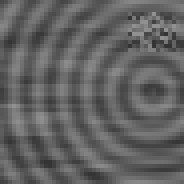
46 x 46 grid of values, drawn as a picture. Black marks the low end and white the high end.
In the top right lies a patch that is rougher than the rest. The top right is the roughest part. Rings spread out from the middle right. There is no overall slope. No row or column stands out.
